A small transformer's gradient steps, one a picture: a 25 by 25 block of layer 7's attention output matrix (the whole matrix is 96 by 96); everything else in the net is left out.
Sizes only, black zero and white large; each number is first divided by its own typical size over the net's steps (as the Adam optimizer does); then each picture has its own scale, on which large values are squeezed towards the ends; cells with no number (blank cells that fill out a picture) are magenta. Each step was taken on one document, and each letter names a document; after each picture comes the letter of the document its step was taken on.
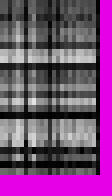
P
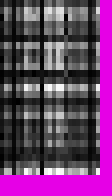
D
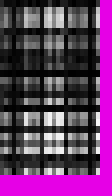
D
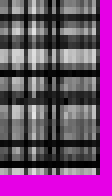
P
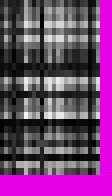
D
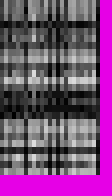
P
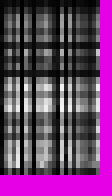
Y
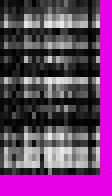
D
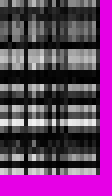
P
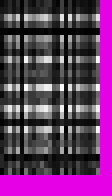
Y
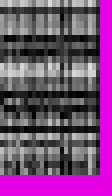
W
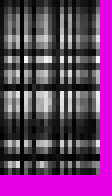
Y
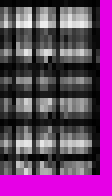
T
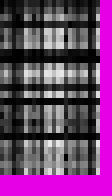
D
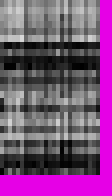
W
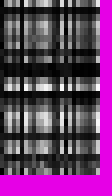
Y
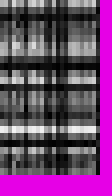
P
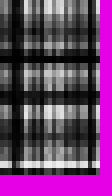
D
